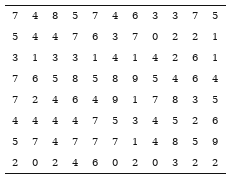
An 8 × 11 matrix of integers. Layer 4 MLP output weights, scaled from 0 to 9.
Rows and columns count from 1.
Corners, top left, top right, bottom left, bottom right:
7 5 2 2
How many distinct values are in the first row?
6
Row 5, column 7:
1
